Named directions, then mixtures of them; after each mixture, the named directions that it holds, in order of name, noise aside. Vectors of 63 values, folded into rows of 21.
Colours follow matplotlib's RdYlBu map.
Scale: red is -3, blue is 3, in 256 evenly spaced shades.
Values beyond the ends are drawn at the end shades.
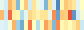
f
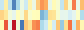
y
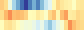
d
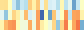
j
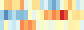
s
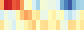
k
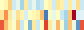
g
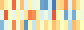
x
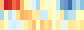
k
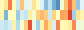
f, s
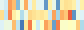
f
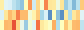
j, s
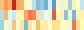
k, x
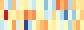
s, x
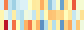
s, y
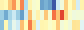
s, x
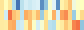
d, f, j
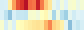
d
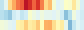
d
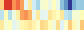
k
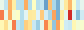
f, g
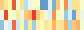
x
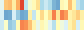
s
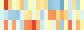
k, s, y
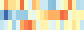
s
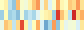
f, k, s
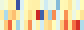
f, j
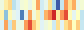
f, s, y
